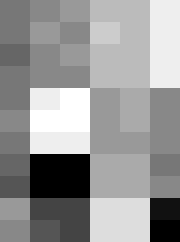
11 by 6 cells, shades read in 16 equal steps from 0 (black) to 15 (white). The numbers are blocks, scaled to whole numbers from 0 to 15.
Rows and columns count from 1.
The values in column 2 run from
0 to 15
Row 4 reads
7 8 8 11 11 14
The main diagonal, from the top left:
7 9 9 11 10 8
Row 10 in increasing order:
1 4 4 9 13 13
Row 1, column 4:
11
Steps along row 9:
down same up same down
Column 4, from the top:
11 12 11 11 9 9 9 10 10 13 13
